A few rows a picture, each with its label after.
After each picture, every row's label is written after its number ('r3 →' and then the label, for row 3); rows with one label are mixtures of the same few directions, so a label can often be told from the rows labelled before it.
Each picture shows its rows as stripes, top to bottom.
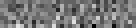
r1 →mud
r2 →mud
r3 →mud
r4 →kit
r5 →mud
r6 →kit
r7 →mud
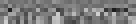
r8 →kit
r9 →kit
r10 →kit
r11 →mud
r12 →kit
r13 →kit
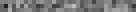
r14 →mud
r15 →kit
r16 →kit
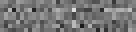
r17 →mud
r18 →kit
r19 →kit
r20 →kit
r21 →kit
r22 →kit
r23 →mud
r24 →mud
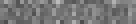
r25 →kit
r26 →mud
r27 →kit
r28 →kit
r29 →mud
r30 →mud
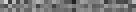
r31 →kit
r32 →kit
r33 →kit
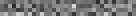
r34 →mud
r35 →kit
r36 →mud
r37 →mud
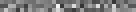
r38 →mud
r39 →mud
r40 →kit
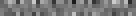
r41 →kit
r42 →kit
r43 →kit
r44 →kit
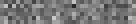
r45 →kit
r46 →kit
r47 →mud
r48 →mud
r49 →kit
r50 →kit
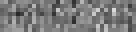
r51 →mud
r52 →kit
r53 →mud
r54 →mud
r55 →kit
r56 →kit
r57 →mud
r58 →mud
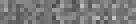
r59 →mud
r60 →mud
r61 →kit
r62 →mud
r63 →mud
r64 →mud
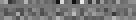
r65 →mud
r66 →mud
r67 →mud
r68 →kit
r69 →kit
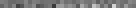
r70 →mud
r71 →mud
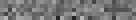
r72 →mud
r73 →kit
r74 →kit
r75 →kit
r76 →mud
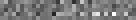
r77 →mud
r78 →kit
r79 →kit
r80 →mud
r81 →kit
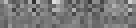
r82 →kit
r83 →kit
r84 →kit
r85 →kit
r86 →mud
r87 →mud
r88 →kit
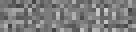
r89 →kit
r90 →mud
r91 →mud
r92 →mud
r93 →mud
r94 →mud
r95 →kit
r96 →mud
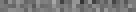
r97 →mud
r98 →kit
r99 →mud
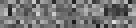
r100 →kit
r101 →kit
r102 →kit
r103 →kit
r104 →mud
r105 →kit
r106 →mud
